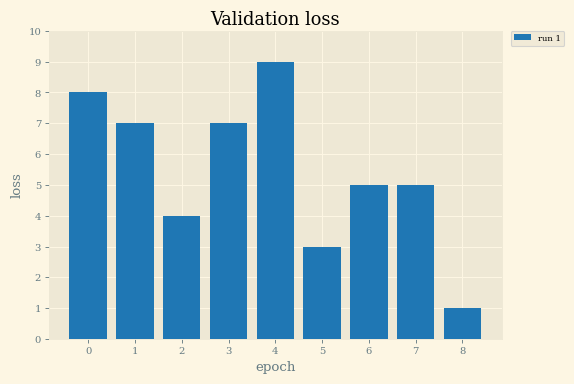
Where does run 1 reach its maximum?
4
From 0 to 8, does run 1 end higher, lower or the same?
lower
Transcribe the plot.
Title: Validation loss
x-axis: epoch, ticks 0 1 2 3 4 5 6 7 8
y-axis: loss, ticks 0 1 2 3 4 5 6 7 8 9 10
Legend: run 1
Values:
run 1: 8 7 4 7 9 3 5 5 1
